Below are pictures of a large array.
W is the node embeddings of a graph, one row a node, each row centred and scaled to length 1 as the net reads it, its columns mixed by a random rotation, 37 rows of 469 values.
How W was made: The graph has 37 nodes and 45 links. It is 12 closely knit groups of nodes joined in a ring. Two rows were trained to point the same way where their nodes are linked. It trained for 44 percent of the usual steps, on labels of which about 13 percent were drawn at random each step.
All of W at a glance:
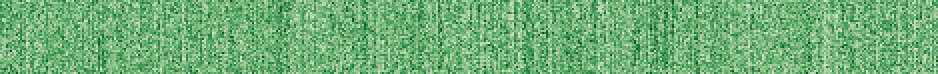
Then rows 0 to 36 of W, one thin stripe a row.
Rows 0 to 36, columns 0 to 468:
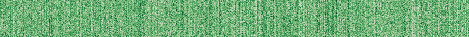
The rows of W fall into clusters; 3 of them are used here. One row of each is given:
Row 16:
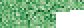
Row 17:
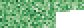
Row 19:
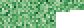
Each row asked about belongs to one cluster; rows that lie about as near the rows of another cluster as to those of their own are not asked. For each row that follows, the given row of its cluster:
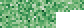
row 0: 16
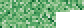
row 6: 19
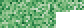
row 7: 17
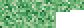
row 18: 16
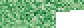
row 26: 16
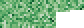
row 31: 19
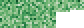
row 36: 17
